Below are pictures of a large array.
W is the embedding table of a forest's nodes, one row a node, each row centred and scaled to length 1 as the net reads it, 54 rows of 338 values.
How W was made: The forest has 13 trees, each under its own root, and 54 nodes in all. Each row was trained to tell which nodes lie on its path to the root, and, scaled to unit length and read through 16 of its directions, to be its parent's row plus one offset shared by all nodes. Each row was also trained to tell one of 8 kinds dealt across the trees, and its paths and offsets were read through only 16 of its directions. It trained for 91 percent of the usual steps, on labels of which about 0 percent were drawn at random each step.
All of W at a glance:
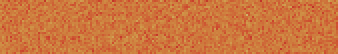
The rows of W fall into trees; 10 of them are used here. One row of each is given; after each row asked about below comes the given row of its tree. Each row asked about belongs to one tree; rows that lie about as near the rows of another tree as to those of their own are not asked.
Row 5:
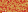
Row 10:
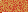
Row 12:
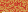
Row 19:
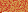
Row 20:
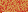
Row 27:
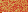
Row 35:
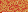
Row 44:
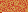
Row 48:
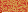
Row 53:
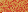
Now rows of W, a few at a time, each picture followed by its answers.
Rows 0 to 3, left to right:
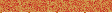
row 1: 19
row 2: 20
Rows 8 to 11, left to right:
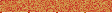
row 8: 19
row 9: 27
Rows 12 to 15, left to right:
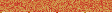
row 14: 20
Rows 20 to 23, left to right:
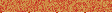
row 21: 19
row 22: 48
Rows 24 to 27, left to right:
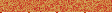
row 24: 10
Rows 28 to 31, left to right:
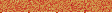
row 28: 12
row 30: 12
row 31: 27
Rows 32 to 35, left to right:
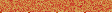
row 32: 20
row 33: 48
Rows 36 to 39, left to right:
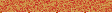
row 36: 10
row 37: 35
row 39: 35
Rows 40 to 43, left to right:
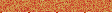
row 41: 48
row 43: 19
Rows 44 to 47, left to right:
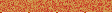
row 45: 20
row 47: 19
